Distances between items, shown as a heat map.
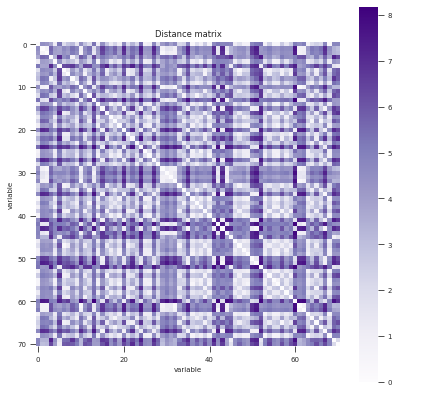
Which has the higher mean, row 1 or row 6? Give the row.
1
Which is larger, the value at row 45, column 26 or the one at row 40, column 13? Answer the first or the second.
the second
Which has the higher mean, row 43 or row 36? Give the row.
43
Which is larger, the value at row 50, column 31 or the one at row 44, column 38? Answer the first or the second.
the first
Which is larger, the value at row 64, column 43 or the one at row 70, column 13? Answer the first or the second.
the second
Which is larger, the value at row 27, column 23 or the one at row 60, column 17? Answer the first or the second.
the second
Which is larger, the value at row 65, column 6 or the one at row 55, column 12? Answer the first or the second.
the second
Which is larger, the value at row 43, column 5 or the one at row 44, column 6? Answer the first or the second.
the first
